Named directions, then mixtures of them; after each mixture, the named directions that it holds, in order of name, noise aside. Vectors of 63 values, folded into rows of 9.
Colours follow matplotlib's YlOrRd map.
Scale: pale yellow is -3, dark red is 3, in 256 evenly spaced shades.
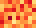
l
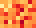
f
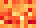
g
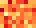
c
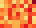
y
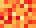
g, l, y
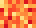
c, g, y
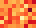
g, y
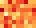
c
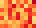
y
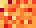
c, y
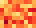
c, f, g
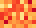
f, g, l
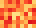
c, g, l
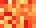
c, g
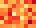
g, y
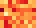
c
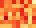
y
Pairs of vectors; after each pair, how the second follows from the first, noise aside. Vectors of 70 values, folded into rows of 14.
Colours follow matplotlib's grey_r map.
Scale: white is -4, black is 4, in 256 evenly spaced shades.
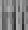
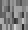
sign-scrambled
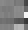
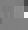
partly zeroed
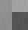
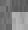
negated
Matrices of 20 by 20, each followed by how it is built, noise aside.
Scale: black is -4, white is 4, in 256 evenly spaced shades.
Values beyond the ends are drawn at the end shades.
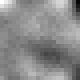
smooth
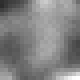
smooth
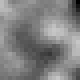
smooth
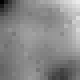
smooth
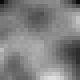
smooth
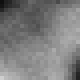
smooth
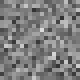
noise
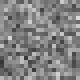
noise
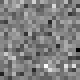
noise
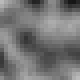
smooth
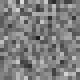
noise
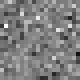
noise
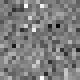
noise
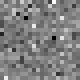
noise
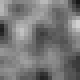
smooth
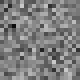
noise
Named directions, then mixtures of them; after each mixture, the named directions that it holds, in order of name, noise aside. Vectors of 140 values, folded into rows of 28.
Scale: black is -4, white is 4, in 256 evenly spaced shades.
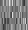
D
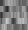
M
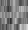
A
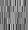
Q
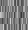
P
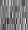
D, Q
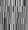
D, Q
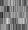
M, Q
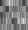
D, M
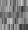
A, Q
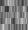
M, P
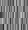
P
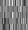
D, Q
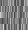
P
